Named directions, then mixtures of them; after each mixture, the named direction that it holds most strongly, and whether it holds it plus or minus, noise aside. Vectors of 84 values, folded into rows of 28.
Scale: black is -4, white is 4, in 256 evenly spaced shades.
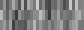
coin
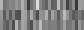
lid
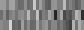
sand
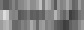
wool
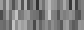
coin, minus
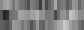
wool, minus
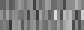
sand, minus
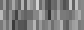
coin, plus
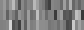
sand, plus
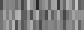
lid, minus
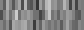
coin, minus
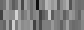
coin, minus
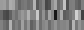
sand, plus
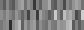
sand, minus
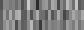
lid, minus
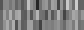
lid, minus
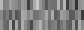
lid, plus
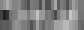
wool, minus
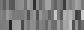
sand, minus
